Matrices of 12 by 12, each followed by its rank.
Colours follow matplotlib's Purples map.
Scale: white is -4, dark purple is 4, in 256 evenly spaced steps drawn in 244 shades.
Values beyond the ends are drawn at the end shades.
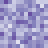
full rank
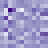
two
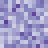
full rank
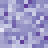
full rank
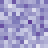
full rank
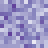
full rank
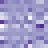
two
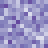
full rank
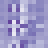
two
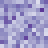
full rank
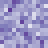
full rank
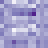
two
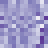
two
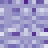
two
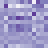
two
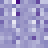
two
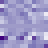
two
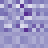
two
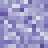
full rank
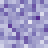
full rank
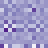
two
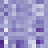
two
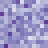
full rank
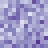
full rank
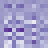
two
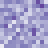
full rank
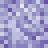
full rank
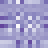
two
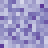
full rank
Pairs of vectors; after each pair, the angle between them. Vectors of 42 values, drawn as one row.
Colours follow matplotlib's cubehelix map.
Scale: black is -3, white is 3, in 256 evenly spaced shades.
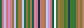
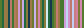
orthogonal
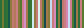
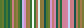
nearly parallel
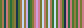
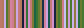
nearly opposite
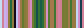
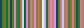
partly opposed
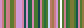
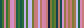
nearly opposite
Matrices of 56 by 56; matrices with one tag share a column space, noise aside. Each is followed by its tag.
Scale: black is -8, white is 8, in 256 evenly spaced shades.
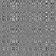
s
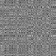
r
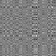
r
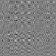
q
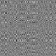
q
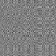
r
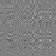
q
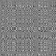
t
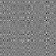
q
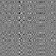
q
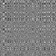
s
